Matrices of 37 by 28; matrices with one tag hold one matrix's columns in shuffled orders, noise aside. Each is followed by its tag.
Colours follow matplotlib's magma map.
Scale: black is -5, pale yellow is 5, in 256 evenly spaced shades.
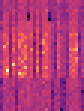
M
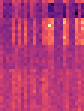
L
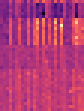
L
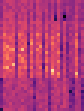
M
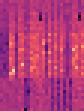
M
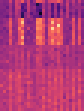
L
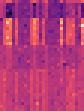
L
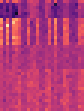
L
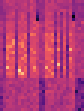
M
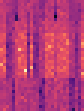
M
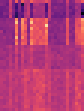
L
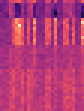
L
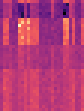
L
